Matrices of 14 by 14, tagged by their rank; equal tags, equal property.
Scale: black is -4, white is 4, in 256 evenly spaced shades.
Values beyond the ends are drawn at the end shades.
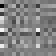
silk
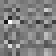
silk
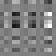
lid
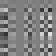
lid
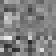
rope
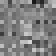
rope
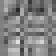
silk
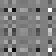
lid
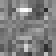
rope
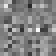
rope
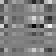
lid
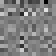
rope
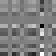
lid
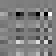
lid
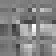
silk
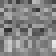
rope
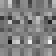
silk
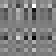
lid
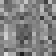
rope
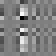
lid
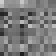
silk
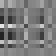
lid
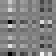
lid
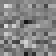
rope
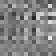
rope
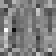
silk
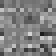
rope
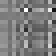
silk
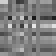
silk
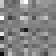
silk
